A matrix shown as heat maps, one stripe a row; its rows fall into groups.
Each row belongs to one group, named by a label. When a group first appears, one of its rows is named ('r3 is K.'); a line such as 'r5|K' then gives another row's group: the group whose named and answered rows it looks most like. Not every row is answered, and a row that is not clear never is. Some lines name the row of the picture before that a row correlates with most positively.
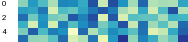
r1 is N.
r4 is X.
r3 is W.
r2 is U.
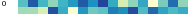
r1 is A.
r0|N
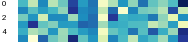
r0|W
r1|U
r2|A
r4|A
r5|W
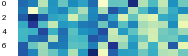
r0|U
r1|W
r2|N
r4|N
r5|N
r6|U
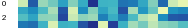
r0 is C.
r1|X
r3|U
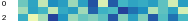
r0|A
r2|A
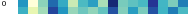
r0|A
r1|A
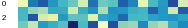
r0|C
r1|A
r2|X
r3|W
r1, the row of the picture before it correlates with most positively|0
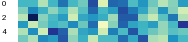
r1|C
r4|A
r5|X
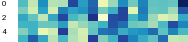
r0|W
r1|W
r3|X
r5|C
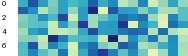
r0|N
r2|X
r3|X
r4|C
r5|A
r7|N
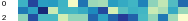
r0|X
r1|N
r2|C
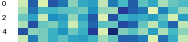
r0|A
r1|C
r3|C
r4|U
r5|C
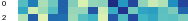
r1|W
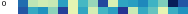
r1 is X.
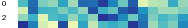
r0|N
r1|C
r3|X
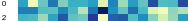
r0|A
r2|W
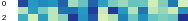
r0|N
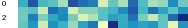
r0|U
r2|X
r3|A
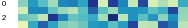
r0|W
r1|C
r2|A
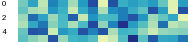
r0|A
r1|A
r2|C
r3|C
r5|A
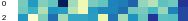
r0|X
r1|X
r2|A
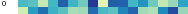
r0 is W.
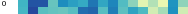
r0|N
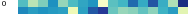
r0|A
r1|N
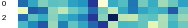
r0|U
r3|N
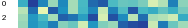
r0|N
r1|A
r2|W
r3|C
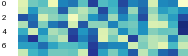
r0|C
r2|X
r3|X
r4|W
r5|U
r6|N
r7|C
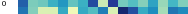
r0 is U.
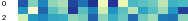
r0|U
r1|W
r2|C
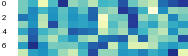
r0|X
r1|C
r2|U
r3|A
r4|U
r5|X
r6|N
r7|C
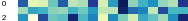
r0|W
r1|C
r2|W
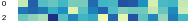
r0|C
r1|N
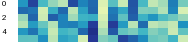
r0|U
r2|A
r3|W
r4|U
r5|C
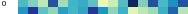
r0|A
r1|N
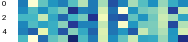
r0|W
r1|U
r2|W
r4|U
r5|W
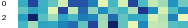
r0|U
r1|X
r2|U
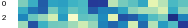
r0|N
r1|N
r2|X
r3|X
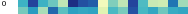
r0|U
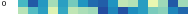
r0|N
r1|X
